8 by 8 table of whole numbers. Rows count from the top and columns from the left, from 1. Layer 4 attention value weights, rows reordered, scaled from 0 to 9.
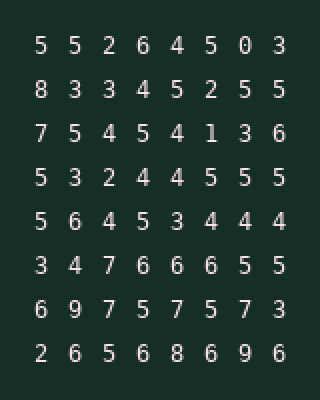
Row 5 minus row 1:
0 1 2 -1 -1 -1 4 1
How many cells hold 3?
8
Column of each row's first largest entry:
4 1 1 1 2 3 2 7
